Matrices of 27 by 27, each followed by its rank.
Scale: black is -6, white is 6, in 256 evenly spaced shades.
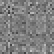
five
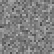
full rank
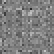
five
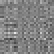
three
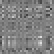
three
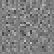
five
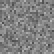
full rank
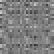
three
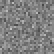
full rank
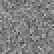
full rank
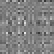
three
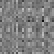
three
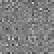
five
